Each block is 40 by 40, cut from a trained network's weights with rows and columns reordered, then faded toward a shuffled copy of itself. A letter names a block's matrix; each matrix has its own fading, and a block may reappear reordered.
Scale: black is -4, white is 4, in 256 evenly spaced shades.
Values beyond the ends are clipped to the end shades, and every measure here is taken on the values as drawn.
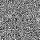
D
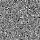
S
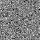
S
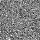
S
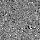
S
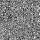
S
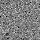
S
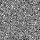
S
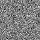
D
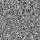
D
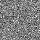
S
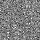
S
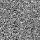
D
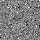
S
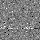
S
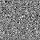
D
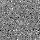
S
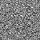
D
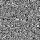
D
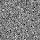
S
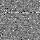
S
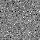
S
